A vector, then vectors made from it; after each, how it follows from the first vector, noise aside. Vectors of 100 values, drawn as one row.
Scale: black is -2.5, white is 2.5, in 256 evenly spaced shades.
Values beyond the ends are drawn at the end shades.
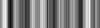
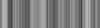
shrunk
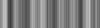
shrunk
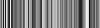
sign-scrambled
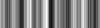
wrapped around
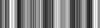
reversed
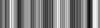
reversed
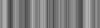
shrunk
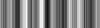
wrapped around
